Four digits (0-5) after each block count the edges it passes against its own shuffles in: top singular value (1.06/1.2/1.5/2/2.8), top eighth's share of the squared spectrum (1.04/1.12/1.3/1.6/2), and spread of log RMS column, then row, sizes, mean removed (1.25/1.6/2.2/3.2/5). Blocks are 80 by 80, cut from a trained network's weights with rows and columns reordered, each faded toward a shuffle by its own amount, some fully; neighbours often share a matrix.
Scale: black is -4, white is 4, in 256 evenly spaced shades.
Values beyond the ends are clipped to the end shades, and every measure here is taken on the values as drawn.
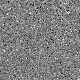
0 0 0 0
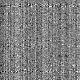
4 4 1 3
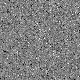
0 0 0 0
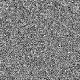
3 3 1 1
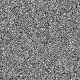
0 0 0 0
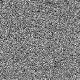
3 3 1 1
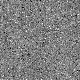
0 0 0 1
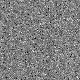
0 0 0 0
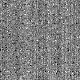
3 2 0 2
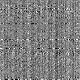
4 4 0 3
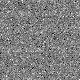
1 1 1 0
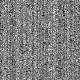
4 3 0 2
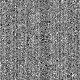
3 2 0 2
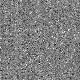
0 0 0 0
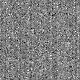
2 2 0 1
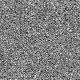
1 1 0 0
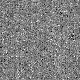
2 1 0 0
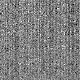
4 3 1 3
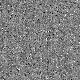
1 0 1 0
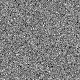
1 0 0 0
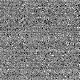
2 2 2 0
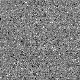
1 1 1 0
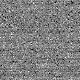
2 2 2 0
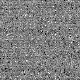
2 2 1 0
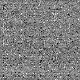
2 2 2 0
